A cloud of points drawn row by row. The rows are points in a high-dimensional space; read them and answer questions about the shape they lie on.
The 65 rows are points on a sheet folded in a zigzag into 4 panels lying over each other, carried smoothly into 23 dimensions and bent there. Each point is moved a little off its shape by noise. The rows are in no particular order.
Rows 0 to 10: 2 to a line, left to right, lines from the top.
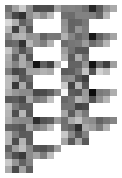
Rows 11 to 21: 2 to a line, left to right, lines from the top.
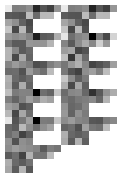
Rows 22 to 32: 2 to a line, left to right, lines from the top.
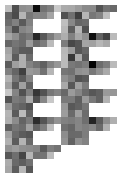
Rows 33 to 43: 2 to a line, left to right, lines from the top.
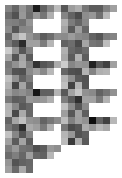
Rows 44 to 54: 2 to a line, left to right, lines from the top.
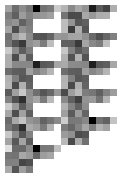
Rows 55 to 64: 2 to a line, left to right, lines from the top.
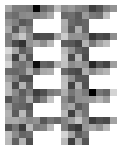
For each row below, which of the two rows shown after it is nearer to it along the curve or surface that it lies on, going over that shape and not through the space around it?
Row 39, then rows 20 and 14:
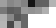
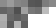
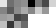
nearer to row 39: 14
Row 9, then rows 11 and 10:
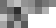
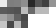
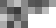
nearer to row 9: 10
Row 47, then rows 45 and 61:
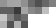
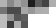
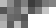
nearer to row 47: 61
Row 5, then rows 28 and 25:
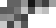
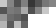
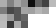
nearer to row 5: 25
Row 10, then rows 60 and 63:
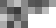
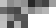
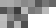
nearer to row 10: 63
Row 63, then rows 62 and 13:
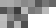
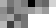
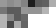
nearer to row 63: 13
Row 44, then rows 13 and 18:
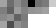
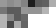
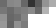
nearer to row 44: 18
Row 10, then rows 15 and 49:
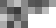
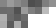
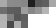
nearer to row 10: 49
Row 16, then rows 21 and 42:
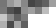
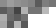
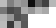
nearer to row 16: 21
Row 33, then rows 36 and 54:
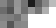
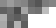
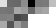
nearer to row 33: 54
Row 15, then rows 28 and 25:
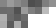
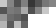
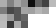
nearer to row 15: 28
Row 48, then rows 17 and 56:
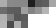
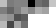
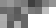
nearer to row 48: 17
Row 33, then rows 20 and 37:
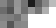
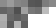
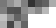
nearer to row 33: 20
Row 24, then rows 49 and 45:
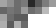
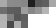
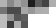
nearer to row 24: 49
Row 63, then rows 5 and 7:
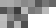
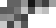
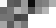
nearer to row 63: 5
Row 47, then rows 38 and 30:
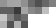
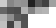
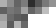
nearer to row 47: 30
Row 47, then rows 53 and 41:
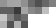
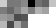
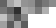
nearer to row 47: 41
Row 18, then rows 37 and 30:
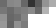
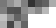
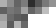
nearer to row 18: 30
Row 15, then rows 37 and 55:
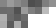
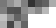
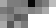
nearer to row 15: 55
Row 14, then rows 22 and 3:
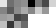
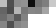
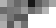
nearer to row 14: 3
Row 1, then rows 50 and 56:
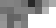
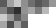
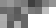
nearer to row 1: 56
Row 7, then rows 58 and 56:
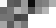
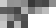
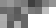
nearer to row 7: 56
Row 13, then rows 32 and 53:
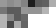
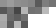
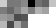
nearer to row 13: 53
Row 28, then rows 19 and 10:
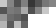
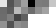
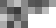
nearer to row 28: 19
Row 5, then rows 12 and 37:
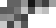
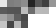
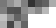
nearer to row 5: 12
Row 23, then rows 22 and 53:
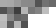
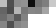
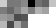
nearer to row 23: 53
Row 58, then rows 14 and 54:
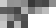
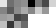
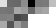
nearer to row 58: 14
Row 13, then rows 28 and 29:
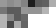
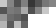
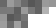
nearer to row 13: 28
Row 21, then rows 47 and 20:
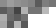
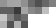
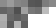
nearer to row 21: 20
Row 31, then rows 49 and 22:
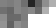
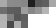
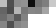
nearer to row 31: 22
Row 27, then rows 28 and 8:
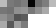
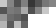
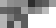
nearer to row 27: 28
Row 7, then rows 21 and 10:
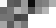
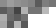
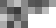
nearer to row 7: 21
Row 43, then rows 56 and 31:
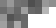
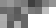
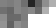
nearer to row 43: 31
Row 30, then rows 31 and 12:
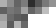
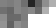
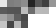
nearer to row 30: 31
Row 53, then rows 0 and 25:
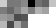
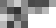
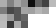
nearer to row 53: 25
